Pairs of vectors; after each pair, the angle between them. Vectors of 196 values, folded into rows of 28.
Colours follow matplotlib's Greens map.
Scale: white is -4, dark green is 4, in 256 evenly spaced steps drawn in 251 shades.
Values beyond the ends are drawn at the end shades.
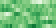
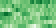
nearly opposite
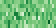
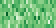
nearly opposite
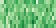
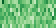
partly opposed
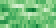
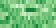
nearly parallel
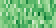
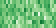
nearly opposite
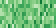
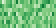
orthogonal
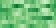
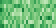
partly aligned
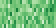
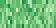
nearly opposite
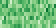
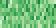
nearly parallel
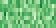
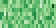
nearly opposite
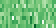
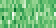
partly aligned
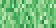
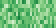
partly aligned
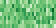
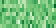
orthogonal
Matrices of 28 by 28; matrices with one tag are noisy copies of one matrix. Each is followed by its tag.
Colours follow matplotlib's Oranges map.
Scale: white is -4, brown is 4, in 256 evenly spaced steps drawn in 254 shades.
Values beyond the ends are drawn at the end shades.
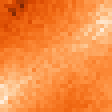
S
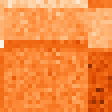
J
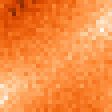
S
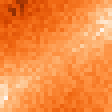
S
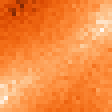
S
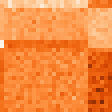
J
